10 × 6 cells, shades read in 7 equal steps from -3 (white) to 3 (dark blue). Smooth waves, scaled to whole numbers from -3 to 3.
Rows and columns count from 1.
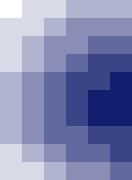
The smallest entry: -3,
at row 1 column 1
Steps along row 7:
up up up up same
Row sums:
-10 -5 -1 2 7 8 8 5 1 -4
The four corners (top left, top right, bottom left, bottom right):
-3 -1 -2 1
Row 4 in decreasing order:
2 2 1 0 -1 -2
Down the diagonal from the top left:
-3 -2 0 1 2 3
